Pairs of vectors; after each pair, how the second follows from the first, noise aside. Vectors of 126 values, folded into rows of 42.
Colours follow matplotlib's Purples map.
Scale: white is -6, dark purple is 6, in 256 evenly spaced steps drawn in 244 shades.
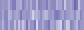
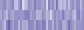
reversed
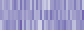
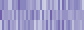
reversed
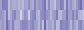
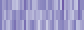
wrapped around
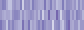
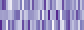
scaled up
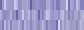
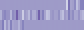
partly zeroed
